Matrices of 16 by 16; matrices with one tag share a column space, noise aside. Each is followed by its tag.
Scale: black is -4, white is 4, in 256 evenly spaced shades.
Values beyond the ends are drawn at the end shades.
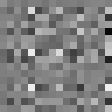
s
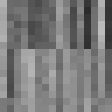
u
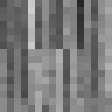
u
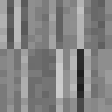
u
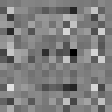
s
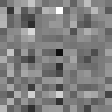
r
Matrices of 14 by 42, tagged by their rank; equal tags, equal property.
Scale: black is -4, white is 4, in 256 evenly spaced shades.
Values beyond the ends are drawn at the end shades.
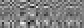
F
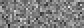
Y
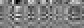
F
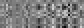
F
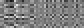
F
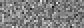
Y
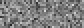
Y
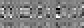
F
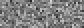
Y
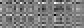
F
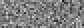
Y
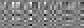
F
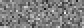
Y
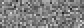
Y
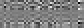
F
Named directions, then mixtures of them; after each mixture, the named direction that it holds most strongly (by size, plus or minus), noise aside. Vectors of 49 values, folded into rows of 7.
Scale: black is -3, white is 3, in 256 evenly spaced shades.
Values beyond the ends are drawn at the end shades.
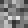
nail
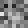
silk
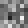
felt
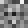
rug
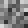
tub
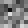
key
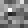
key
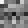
rug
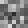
felt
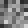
tub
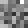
tub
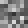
felt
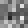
felt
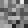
nail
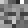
rug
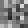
felt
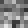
nail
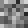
tub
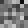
rug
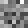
rug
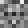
rug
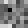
key
